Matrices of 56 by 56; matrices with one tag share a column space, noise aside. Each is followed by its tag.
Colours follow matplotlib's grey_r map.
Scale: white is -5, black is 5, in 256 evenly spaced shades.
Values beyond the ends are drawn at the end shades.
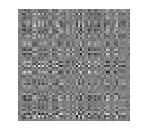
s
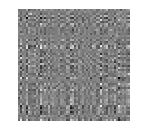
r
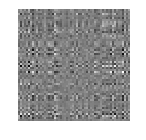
s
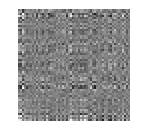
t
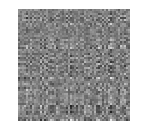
r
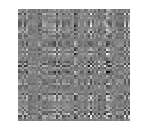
s
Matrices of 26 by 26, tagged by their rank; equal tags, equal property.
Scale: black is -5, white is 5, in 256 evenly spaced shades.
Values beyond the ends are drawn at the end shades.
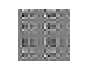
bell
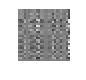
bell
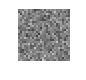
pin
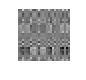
bell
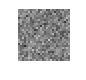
pin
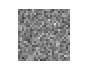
pin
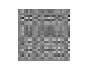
bell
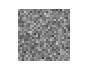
pin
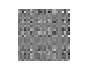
bell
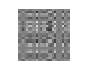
bell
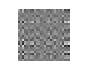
bell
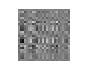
bell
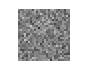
pin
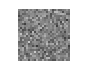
pin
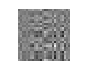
bell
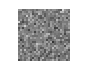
pin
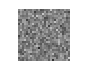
pin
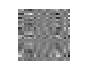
bell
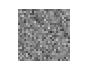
pin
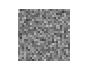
pin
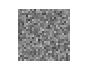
pin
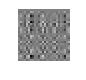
bell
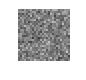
pin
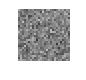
pin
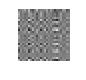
bell
